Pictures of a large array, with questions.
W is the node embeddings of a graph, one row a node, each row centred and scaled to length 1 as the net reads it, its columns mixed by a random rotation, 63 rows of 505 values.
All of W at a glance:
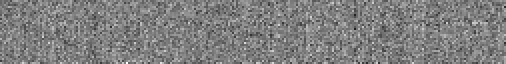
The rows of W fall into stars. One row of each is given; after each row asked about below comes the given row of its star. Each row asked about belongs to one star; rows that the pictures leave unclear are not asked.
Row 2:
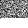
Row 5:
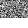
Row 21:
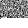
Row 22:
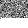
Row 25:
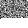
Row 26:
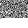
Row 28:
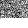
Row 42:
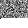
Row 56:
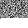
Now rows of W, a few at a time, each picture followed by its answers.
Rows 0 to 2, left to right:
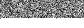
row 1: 42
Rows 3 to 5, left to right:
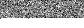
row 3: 26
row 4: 2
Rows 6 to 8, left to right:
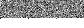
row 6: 25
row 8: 22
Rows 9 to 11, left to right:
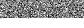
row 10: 22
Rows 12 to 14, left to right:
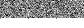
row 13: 56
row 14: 28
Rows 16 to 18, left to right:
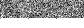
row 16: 28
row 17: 26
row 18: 22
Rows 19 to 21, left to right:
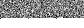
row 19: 42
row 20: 21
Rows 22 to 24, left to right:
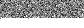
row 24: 5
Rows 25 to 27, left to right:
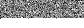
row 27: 56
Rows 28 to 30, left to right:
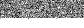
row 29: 56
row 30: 26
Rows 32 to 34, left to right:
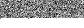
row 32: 42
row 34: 28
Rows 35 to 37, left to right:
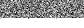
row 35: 5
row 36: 56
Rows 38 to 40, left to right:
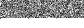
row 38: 26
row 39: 21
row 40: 56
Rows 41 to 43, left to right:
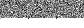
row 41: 26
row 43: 42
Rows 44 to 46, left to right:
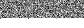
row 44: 56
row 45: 21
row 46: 26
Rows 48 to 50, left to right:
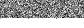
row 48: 28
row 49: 42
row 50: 22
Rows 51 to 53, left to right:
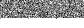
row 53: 21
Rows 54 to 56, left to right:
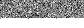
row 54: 22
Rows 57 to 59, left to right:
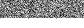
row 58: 2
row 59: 42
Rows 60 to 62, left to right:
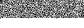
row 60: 22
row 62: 21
